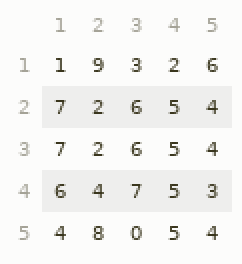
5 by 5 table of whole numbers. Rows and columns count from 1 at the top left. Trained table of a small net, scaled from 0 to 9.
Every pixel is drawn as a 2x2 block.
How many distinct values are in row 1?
5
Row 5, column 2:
8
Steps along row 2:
down up down down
